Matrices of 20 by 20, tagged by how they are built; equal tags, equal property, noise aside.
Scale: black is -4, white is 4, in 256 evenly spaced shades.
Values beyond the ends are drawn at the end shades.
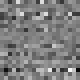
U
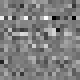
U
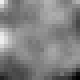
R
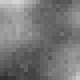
R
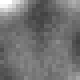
R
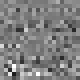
U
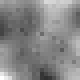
R
